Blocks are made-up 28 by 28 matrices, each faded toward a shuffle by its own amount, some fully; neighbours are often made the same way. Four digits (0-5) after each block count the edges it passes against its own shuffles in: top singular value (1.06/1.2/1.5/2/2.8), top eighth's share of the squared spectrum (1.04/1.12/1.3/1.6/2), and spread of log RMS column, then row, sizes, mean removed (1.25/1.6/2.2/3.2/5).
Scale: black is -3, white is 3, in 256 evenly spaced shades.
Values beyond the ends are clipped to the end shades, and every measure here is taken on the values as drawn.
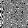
2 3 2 0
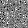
1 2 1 0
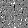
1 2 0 0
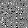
3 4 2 1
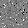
2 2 0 0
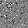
2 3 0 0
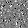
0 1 0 0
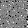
2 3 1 0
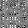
3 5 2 2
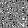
2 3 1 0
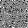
2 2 0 1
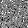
1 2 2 0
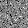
0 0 0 0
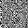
1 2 3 0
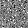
0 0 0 0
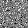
0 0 0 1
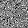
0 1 0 0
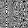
2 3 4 0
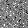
1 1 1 0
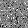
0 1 0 0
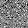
0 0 0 0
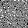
1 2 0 0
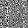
2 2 3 0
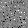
0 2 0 0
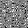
3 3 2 1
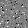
0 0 0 0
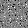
0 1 0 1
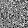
0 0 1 0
